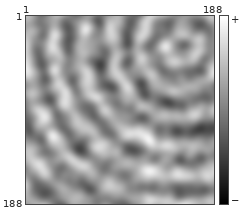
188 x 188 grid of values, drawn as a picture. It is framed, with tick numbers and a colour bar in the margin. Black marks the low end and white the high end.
Mirror symmetry: none. Slope: none. Grain: smooth. Rings: centred on the top right. Odd rows or columns: none. Ninth with the lowest average: middle right.
